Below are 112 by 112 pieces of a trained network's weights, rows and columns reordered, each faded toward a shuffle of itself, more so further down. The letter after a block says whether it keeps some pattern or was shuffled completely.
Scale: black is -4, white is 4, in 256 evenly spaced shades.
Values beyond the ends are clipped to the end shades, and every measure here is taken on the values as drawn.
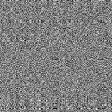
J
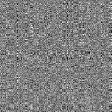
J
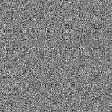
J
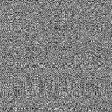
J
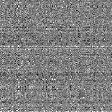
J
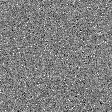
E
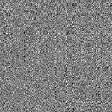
J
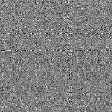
J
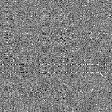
J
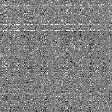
J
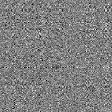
J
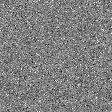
E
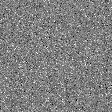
E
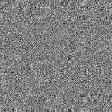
J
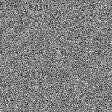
J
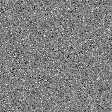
E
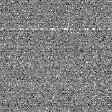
J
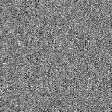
J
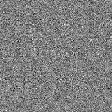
J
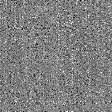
J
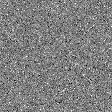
E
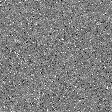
E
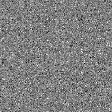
J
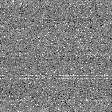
J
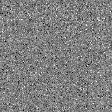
J
